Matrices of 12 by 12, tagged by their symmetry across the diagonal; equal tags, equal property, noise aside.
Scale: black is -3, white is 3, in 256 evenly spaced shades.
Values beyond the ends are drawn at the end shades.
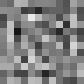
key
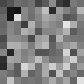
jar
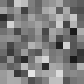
key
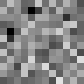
jar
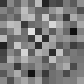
jar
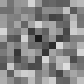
jar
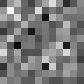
jar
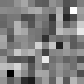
key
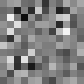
key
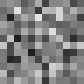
key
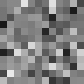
key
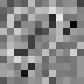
jar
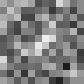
jar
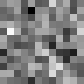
key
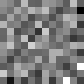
jar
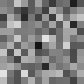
key
